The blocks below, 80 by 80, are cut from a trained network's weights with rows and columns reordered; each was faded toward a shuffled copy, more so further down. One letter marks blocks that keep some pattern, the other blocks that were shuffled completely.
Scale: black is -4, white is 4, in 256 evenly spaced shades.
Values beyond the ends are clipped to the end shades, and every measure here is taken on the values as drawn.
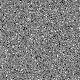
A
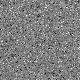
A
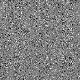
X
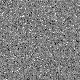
A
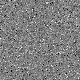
A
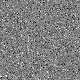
A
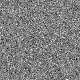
A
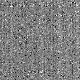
X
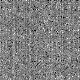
X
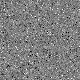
A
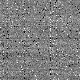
X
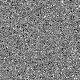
A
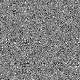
X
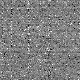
X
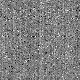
X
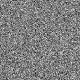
X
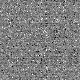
X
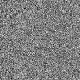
X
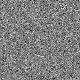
A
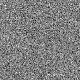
X
